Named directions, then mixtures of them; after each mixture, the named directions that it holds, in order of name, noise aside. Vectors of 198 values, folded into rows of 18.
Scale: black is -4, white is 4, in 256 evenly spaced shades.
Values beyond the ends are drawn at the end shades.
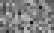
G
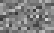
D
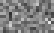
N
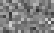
N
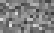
D, G, N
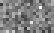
D, G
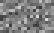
D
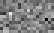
D, N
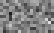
N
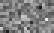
D, G, N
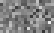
D, G, N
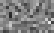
N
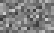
D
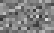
D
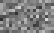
D
